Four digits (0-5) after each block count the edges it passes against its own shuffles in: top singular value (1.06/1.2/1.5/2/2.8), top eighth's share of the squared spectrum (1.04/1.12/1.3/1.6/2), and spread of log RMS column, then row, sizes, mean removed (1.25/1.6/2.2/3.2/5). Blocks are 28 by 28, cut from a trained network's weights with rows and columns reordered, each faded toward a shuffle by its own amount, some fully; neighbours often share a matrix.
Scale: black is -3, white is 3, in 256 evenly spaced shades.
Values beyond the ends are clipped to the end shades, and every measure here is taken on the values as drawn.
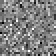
0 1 0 0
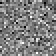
0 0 0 0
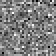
1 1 0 0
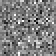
3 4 2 2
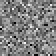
1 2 0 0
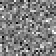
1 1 0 0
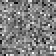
0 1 0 0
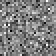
0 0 0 0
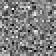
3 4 2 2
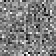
2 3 1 1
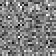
2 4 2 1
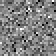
0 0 0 0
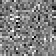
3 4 1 2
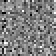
2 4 1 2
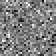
0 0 0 0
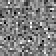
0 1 0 0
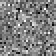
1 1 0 0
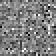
1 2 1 0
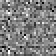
2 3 1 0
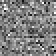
2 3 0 0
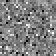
0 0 0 0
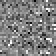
1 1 0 0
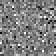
0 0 0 0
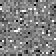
0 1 0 0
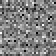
1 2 1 0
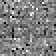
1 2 1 0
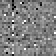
2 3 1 0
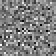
3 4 1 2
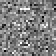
2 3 1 0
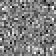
2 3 0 1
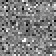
2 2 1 0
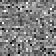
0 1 0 0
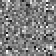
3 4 1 1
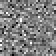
1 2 0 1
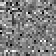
2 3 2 1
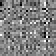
4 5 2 2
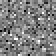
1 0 0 0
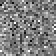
2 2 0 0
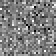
1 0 0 0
